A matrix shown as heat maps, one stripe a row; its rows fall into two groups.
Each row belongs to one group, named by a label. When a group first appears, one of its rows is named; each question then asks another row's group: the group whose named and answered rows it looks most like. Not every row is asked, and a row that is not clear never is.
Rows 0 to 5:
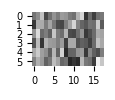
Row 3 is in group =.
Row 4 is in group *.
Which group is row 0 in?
*
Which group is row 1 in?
=
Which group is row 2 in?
*
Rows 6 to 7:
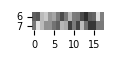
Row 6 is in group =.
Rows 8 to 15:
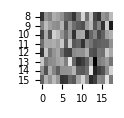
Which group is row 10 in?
=
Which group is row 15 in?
=
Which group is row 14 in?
*
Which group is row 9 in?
*
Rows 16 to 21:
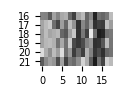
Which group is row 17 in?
*
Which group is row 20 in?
*
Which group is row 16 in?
=
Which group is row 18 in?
*
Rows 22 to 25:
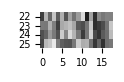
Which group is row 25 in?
=
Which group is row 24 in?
*
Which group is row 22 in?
=
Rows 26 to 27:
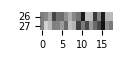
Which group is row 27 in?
*
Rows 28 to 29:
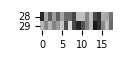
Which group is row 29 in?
*
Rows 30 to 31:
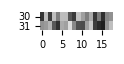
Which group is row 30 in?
=
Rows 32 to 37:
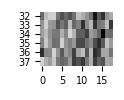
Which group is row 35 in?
*
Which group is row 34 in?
*
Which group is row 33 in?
*
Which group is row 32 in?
=
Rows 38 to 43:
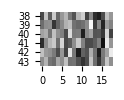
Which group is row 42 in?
*
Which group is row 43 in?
*
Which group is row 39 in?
*
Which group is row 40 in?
*
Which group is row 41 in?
=
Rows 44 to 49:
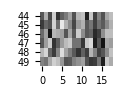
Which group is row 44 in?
=
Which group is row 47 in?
*
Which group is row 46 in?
=
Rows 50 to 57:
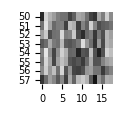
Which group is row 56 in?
*
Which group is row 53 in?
=
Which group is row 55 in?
*
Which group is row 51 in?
*
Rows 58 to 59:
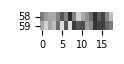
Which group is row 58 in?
=
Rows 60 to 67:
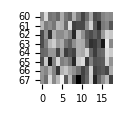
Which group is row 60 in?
*
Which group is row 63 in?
=
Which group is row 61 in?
*
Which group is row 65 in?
=
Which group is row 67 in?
*
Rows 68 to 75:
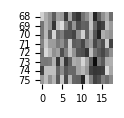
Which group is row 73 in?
=
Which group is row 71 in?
*
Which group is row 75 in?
*
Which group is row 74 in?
=
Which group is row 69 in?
*
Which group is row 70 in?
=
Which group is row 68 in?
*
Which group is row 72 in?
*
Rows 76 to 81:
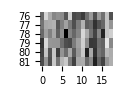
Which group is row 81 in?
=
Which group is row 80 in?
=
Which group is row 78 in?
=
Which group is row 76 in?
*
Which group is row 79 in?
=
